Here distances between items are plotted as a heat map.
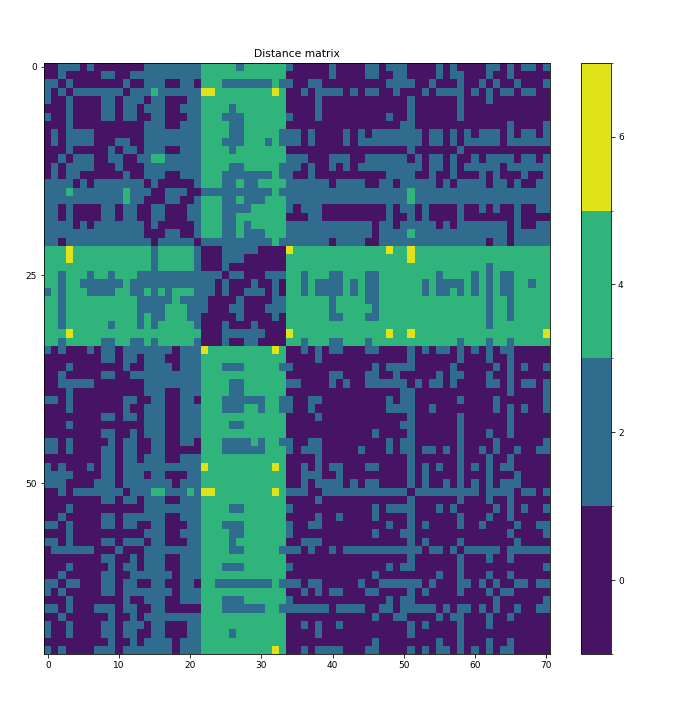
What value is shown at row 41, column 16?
2
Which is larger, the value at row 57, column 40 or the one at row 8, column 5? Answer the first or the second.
the second
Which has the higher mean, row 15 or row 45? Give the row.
15
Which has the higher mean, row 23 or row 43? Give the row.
23
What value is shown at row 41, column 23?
4
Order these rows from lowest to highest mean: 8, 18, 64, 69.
64, 69, 18, 8
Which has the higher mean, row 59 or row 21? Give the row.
21
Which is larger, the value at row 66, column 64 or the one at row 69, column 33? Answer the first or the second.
the second
